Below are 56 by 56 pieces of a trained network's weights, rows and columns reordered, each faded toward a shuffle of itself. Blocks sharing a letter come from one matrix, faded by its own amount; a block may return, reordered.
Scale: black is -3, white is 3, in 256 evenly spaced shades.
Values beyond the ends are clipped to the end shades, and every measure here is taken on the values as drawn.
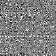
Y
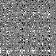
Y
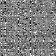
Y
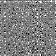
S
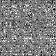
Y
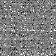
Y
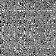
Y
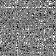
Y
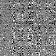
S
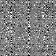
S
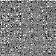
Y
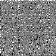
Y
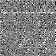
Y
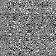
Y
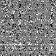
Y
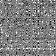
Y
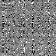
S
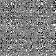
S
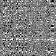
S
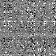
Y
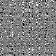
S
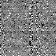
S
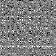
S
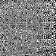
S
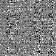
Y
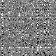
Y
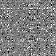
Y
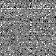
Y
